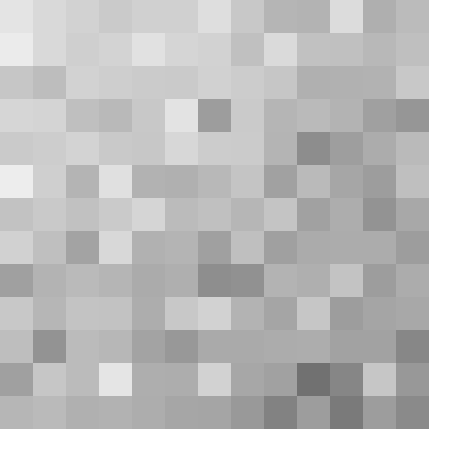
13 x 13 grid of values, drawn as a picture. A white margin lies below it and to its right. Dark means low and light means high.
Ninth with the lowest average: bottom right. Histogram: bell-shaped. Slope: up to the top left. Average level on the scale: 70%.
